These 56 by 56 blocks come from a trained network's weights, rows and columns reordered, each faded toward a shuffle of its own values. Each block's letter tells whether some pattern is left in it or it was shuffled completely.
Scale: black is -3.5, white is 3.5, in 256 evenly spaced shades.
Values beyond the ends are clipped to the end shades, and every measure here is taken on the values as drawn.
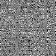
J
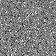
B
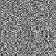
J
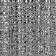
J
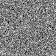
B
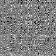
J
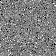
B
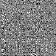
J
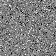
B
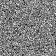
B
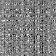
J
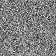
B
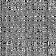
J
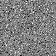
B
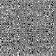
J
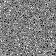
B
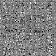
J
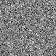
B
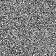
B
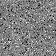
B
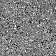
B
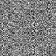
J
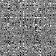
J
